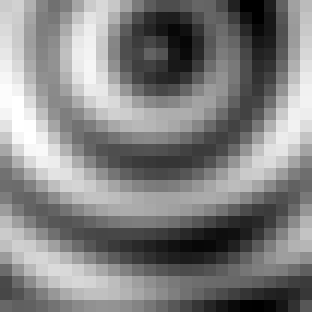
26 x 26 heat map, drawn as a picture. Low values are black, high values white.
There are no lone odd cells. Rings spread out from the top middle. Overall the values sit about 50% of the way up the scale. The top left is the ninth with the highest average.
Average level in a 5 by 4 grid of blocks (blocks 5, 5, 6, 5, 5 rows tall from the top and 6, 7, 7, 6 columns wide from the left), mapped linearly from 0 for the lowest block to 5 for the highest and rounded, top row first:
4301 | 5423 | 5224 | 3212 | 3311
